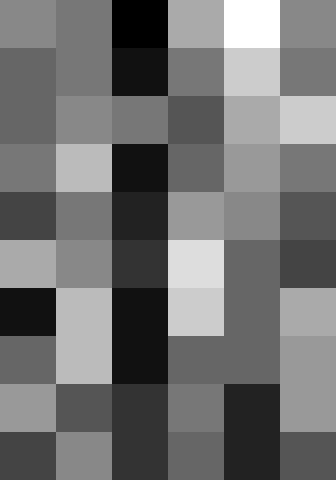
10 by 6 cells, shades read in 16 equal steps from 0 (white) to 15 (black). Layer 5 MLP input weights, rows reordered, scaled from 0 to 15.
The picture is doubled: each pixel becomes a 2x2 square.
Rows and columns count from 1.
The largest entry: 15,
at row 1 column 3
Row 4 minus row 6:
3 -3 2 7 -3 -3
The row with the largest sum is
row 10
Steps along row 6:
up up down up up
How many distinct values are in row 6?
6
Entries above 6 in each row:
4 5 4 4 5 4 3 4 4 6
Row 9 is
6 10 12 8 13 6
